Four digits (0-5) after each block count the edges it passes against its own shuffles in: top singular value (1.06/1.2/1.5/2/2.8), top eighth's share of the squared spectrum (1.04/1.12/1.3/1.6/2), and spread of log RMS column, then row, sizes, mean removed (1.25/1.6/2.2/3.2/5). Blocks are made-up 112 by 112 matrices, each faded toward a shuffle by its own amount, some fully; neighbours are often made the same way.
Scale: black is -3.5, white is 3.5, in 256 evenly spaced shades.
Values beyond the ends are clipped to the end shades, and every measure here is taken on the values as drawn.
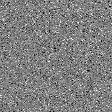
3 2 1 0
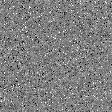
2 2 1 0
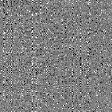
4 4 3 2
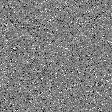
2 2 0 0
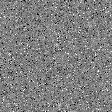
2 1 0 0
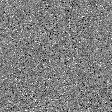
0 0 0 0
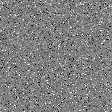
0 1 0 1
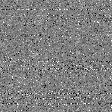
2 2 0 3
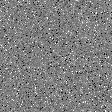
0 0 0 0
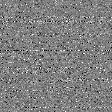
2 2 0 3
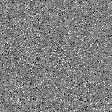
3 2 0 0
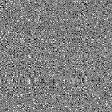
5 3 2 2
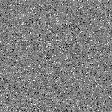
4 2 0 1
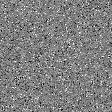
1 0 0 0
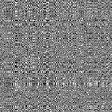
5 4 3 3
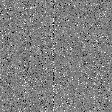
2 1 2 0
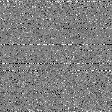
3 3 0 3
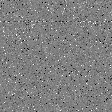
2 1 0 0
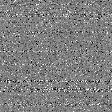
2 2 0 3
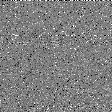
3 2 0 2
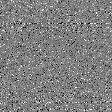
2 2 0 2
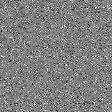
1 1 0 1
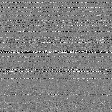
3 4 0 4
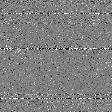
3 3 0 3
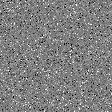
0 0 0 0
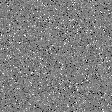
0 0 0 0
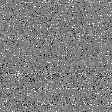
1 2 0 2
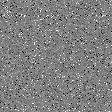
1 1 0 1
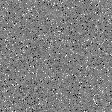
0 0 0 0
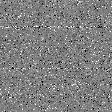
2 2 0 2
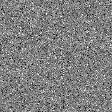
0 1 2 0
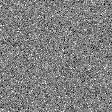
0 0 1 0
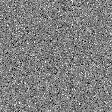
0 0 1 0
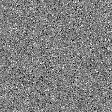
0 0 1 0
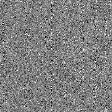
1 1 3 0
